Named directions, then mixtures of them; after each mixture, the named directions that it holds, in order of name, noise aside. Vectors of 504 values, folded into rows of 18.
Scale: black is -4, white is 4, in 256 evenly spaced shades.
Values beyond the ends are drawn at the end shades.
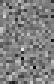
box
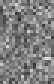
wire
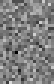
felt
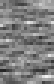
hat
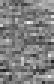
box, hat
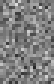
box, wire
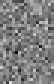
felt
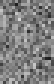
wire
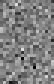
box, wire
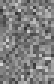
wire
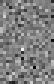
box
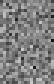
box, felt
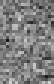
hat, wire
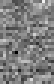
felt, hat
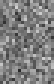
felt, wire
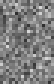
wire
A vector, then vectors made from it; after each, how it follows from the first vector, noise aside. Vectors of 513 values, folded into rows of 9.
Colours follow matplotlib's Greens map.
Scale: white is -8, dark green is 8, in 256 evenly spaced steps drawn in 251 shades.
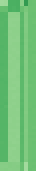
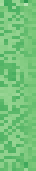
sign-scrambled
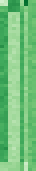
scaled up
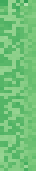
sign-scrambled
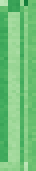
scaled up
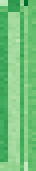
scaled up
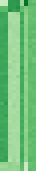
scaled up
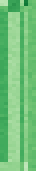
scaled up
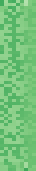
sign-scrambled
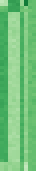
scaled up
